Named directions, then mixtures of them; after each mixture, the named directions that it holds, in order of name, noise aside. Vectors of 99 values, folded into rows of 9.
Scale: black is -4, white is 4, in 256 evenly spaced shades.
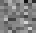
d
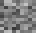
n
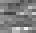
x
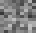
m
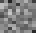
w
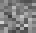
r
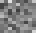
w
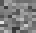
n, r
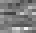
x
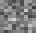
d, m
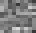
w, x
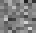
d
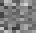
n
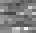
x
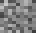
n, w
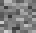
n, r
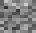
n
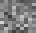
r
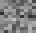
m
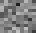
n, w, x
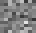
d, r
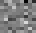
d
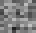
m, n, x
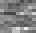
x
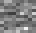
n, x
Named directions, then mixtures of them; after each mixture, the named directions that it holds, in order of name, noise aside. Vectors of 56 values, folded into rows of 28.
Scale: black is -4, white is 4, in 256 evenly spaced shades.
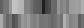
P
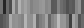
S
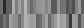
S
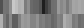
P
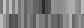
P, S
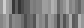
P, S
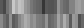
P, S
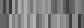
S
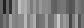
S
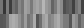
P, S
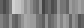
P, S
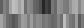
P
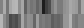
P, S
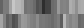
P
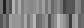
S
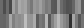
S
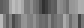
P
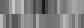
P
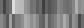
P, S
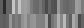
P, S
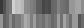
P, S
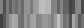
P, S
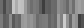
P, S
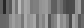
S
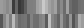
P, S
